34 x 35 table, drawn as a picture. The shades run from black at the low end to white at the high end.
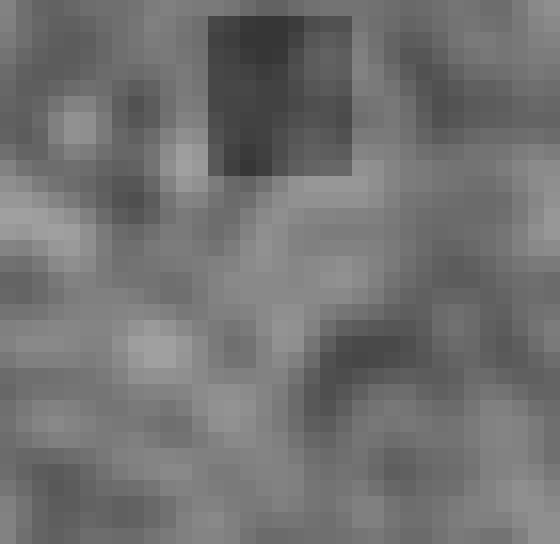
Roughest part: top middle. Grain: blotchy. Odd patch: lower, in the top middle. Mirror symmetry: none.
